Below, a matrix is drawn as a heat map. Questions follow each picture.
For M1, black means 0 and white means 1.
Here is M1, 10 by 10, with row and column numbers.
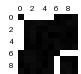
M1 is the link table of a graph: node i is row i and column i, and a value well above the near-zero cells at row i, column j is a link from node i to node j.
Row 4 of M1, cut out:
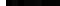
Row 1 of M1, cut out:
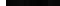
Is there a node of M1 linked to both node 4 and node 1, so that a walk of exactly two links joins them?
yes
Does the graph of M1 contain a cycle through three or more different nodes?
no
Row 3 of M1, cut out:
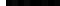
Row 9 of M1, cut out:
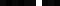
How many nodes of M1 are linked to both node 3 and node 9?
0
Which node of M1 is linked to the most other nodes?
node 0
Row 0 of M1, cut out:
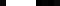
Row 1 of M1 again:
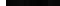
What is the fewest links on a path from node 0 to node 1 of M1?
1
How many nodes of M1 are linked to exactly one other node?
8
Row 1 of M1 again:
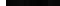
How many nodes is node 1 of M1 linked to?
1
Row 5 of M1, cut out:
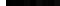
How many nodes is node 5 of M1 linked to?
1
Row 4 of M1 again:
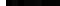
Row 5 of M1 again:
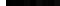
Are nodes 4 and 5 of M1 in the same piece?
yes
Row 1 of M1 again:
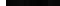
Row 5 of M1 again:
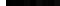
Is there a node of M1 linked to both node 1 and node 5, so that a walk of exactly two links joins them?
yes
